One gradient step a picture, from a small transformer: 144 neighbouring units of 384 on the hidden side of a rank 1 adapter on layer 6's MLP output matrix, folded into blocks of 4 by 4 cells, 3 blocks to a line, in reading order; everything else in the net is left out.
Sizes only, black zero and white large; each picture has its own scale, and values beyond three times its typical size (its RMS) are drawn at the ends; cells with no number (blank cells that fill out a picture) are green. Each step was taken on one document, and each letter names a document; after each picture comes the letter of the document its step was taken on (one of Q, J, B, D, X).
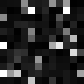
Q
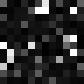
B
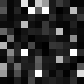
B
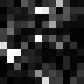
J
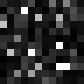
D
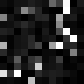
Q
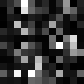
Q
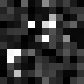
J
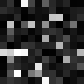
J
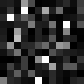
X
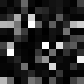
X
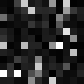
Q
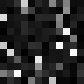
Q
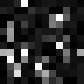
J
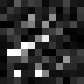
J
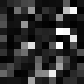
Q
